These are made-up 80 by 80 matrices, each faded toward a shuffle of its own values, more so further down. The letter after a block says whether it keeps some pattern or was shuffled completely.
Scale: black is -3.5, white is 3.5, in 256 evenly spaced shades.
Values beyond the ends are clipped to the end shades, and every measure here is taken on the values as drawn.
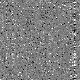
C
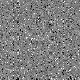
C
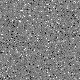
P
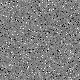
P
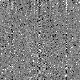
C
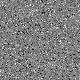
P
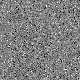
P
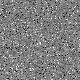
P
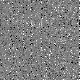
C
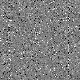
C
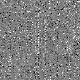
C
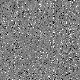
C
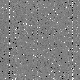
C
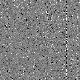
C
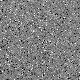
P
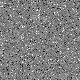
P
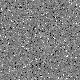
P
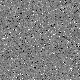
P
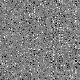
C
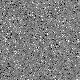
P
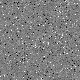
P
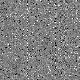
C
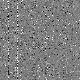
C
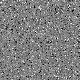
P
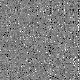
C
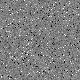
P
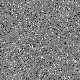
P
